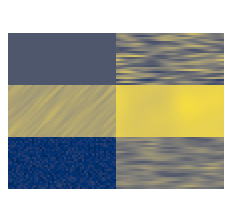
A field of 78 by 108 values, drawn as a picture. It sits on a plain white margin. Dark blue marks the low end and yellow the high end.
It is made of 3 by 2 panels. Panel 1,1: low, flat. Panel 1,2: middling, streaked across, strong in contrast. Panel 2,1: high, slanting up to the right, faint in contrast. Panel 2,2: very high, smooth, faint in contrast. Panel 3,1: very low, fine-grained, faint in contrast. Panel 3,2: middling, streaked across.
